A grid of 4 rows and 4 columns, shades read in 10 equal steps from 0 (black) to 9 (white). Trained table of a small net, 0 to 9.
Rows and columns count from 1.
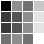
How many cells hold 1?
0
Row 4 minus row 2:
2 2 -1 1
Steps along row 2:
up up up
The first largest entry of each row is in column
4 4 4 4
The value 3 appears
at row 2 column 2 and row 3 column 2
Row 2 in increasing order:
2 3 5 8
